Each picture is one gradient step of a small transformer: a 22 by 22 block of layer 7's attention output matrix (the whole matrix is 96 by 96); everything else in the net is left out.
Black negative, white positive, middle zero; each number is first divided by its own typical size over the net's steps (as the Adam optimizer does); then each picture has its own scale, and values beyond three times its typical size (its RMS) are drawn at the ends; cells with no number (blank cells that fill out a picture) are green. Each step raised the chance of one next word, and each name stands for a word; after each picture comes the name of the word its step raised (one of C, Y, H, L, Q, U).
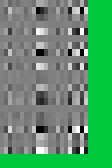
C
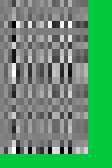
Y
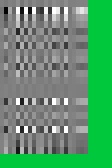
C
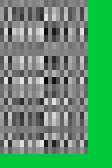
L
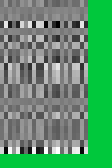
Y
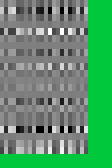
C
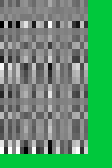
Y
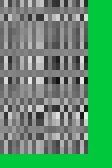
L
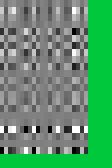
C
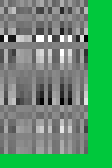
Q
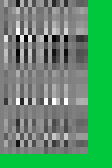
Q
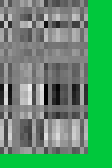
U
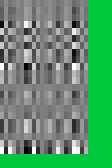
Y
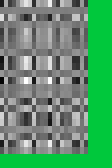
L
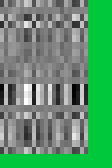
U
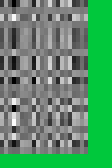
L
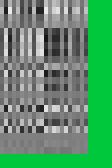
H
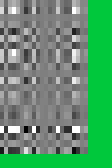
C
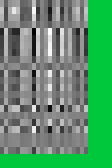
H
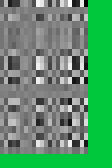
L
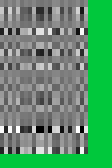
C
